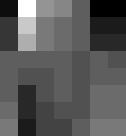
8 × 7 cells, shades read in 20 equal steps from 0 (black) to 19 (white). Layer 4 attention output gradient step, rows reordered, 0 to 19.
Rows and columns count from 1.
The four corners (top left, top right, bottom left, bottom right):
1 0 9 9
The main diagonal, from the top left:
1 15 9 7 6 8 8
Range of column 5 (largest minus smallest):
1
